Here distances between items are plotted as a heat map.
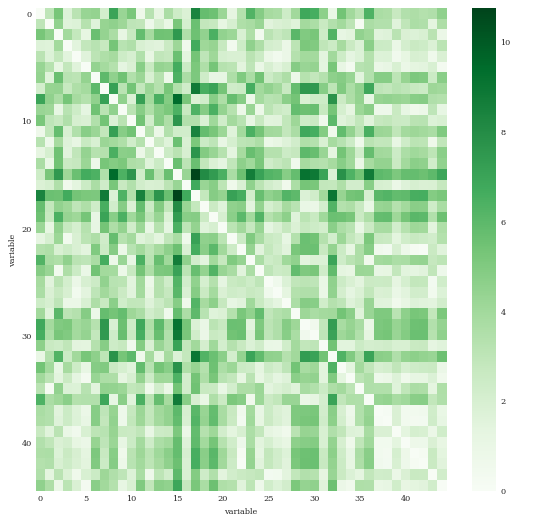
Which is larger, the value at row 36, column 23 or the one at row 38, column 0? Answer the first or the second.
the second
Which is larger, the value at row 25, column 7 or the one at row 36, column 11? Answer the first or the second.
the second
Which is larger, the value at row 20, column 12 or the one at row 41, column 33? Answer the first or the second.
the second
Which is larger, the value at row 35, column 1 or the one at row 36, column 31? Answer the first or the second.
the second
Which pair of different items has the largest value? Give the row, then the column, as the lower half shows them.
17, 15
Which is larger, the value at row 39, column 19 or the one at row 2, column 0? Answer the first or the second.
the second
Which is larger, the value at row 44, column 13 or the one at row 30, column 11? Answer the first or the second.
the second
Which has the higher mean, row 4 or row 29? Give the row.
29
